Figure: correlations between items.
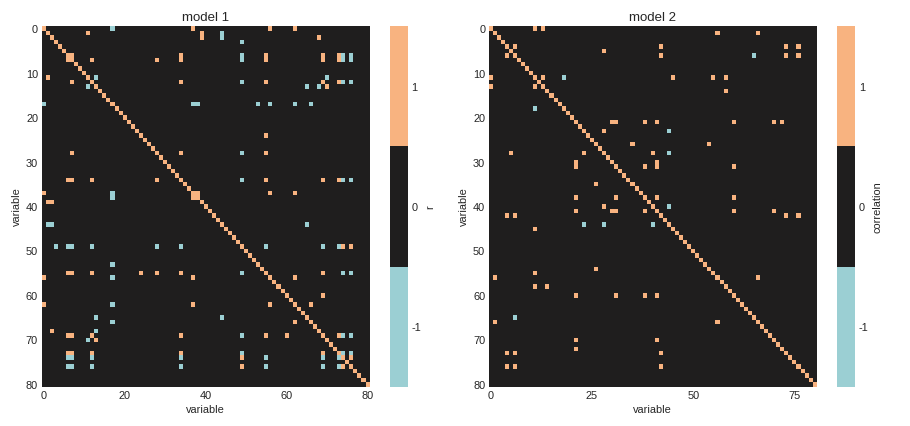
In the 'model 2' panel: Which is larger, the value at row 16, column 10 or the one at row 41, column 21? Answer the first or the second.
the second
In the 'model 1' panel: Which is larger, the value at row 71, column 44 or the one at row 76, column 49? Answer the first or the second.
the second
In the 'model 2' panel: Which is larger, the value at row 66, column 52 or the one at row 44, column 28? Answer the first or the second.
the first
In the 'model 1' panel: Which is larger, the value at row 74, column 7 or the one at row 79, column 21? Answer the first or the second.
the second
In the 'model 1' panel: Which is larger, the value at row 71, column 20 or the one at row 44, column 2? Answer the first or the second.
the first
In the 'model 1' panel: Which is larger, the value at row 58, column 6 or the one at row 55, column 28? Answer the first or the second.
the second
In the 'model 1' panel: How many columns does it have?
81
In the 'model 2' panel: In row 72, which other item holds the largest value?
21
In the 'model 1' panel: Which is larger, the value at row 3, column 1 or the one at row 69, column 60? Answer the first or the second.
the second
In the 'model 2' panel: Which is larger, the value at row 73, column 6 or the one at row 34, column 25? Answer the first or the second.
the first
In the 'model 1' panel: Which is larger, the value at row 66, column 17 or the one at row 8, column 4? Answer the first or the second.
the second
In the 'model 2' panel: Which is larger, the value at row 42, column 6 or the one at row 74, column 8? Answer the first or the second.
the first
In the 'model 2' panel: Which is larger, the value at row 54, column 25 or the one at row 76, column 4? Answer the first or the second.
the second
